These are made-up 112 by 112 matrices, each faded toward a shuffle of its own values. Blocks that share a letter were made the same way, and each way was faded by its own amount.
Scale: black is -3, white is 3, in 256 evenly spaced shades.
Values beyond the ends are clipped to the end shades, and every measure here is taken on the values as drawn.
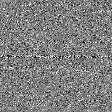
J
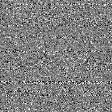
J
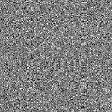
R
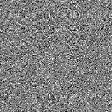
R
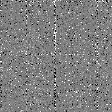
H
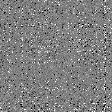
H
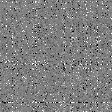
H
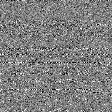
J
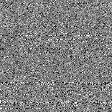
J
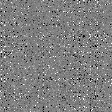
H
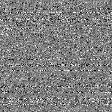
J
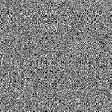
R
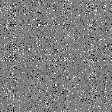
H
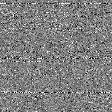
J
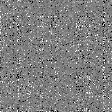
H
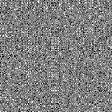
R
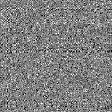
R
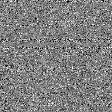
J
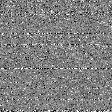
J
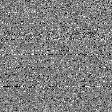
J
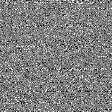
J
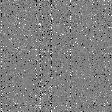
H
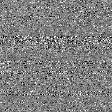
J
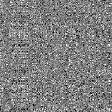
R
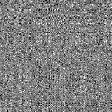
R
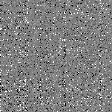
H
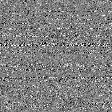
J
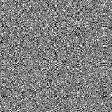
R
